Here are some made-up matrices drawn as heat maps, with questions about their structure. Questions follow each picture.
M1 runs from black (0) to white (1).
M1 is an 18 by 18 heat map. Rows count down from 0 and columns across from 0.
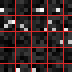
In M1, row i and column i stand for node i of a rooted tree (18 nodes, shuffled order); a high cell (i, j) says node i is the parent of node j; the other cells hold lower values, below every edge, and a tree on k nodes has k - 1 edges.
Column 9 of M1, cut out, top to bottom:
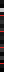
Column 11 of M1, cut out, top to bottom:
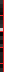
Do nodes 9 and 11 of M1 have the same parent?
no
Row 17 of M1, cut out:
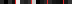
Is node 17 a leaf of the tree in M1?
no
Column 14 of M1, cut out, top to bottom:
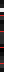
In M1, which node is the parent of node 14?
2
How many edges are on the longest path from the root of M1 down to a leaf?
6
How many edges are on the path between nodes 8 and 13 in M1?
7
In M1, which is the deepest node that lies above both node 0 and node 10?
2
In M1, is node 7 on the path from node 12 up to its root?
yes
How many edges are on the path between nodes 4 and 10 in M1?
2
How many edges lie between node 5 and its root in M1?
2
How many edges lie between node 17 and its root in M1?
5
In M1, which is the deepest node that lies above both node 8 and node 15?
10
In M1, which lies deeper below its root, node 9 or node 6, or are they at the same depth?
node 9
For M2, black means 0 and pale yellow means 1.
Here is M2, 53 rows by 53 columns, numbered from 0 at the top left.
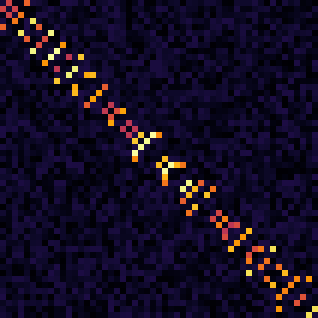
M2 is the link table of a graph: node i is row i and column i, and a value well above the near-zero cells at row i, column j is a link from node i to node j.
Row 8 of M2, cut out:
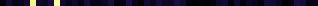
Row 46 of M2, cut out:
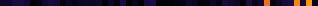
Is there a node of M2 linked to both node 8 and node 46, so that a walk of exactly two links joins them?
no
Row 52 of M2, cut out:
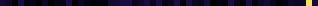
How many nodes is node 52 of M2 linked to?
1
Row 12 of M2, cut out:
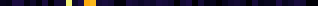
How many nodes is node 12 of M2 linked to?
3
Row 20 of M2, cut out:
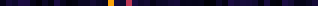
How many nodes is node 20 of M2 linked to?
2
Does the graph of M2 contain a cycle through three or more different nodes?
no
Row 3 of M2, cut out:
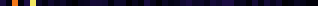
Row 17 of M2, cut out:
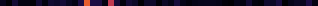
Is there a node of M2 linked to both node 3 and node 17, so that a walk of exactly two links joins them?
no
